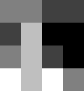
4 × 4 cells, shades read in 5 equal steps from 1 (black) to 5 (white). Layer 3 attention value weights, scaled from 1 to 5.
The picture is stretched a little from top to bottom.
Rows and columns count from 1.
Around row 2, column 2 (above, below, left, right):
3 4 2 1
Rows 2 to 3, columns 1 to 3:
2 4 1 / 3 4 2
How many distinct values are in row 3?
4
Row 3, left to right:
3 4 2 1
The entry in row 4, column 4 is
3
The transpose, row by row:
3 2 3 5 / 3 4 4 4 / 2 1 2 5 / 2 1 1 3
